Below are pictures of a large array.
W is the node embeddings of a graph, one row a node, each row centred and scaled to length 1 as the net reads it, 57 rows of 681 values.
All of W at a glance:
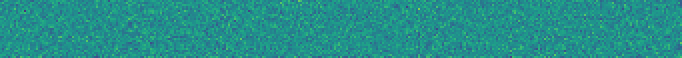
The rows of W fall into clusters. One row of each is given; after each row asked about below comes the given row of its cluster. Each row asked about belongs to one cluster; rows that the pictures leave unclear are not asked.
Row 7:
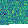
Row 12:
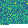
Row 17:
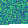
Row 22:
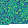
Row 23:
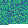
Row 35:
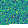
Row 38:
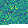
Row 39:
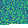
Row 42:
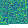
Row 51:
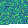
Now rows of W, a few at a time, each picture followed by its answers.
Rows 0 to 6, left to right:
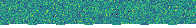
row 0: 12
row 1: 51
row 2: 17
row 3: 35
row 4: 7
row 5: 12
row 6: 35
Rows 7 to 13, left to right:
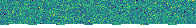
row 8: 35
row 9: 38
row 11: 38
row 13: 38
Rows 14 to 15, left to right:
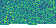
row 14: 39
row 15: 42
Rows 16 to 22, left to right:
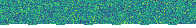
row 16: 35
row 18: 51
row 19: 17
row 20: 22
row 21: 7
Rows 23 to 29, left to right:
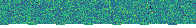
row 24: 42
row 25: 22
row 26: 42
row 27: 39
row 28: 38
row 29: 12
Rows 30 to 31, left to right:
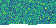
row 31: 17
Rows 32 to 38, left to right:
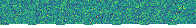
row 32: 12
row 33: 23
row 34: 23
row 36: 51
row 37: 51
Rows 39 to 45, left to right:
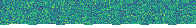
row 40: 51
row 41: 7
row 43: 23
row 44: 12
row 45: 23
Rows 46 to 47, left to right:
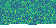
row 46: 42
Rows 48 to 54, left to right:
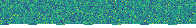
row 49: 12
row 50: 35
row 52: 39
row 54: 17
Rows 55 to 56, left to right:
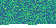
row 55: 22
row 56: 38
